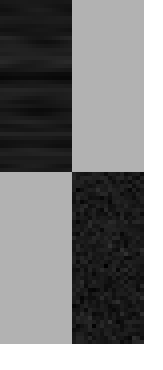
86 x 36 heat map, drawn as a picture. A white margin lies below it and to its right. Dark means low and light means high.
The table splits into 2 rows of 2 panels. Panel 1,1: very low, streaked across, faint in contrast. Panel 1,2: high, flat. Panel 2,1: high, flat. Panel 2,2: very low, fine-grained, faint in contrast.
